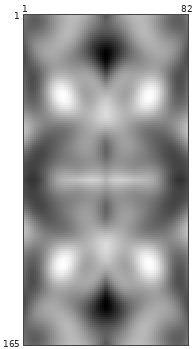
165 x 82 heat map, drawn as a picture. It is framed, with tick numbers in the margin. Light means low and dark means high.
It mirrors both left to right and top to bottom. No overall slope runs across the table. The texture varies smoothly and slowly. No seam splits the table.
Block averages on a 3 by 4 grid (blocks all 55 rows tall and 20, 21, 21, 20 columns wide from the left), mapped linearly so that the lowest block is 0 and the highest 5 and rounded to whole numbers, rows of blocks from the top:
1 0 0 1
5 0 0 5
1 0 0 1
